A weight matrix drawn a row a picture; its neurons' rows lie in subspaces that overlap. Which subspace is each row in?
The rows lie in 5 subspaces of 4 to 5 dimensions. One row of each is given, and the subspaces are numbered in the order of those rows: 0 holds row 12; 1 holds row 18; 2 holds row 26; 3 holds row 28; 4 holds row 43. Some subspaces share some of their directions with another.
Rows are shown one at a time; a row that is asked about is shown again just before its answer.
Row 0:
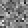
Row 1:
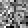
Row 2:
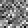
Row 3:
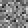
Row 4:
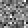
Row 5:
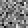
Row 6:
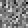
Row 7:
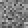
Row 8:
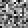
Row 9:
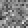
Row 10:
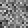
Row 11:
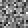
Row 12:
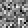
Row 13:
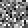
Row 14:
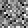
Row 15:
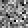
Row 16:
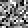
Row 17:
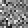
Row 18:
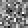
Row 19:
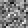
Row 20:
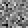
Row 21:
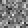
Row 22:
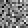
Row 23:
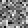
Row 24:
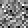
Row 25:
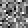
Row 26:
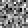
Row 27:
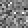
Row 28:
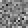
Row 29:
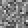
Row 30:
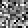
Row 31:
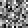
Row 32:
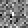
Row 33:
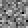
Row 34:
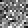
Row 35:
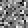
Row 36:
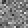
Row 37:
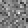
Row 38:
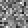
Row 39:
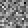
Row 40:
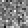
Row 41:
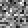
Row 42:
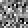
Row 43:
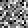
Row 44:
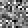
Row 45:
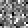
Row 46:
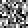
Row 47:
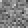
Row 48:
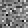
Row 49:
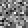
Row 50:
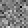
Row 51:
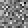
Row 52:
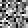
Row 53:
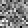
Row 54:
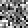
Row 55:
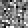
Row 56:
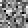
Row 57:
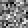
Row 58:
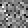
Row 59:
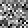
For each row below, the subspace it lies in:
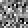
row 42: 0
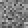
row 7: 1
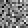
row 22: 2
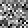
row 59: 0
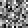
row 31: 2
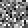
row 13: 2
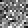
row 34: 1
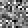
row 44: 2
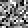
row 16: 4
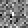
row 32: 2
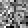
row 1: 0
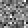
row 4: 2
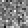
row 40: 0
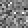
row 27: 0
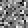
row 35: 4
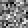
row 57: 4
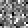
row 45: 2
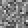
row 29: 0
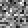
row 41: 4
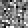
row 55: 0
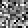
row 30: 3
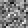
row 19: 4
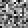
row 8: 2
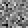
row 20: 3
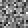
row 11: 2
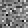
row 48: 2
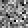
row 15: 4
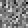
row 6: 2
